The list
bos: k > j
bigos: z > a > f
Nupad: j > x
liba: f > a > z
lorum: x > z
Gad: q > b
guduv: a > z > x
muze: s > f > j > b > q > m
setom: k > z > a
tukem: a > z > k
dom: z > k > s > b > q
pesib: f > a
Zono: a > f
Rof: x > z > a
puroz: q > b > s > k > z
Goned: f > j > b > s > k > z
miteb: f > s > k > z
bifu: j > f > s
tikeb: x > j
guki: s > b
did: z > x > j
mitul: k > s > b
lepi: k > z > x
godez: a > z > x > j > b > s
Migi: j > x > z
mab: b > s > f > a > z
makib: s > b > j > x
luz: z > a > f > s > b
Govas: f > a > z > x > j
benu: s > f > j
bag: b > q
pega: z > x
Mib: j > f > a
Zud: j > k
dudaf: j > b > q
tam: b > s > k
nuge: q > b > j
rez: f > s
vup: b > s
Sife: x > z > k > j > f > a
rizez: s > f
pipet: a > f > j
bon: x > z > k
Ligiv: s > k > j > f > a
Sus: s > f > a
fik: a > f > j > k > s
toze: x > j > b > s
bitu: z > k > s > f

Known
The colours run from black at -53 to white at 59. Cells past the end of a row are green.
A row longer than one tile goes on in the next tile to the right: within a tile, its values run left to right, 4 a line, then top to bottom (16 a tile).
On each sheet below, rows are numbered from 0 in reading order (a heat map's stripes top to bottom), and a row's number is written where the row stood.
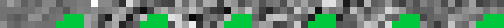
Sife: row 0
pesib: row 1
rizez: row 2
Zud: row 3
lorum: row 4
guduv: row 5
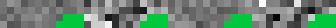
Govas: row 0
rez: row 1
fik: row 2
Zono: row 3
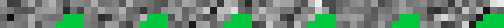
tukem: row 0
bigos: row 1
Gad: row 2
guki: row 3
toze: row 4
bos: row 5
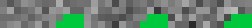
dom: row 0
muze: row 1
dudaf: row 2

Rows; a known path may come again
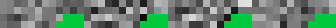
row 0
liba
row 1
tikeb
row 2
bos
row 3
benu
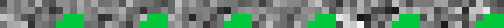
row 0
bifu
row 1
bigos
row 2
Sus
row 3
mitul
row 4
rez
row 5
bag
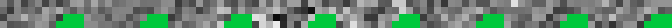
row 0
did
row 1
Ligiv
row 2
lepi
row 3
rizez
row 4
vup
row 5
Migi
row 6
Mib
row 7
nuge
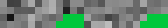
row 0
tukem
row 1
bitu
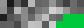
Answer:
lorum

